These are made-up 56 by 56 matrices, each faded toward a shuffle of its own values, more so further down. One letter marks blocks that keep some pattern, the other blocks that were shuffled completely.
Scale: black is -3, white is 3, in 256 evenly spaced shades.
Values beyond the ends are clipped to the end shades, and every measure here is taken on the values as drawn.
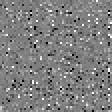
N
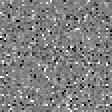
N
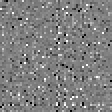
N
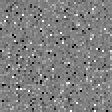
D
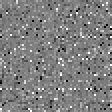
N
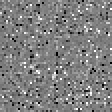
N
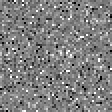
D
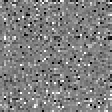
N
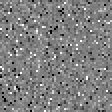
D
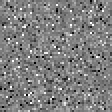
D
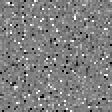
D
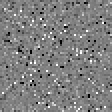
D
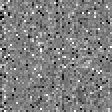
N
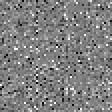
N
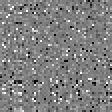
N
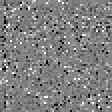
N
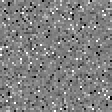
D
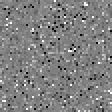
D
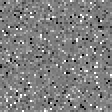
D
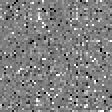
N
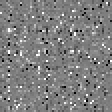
N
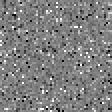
N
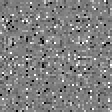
N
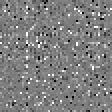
N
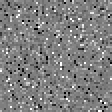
D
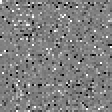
N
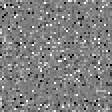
N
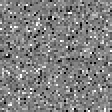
D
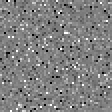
D
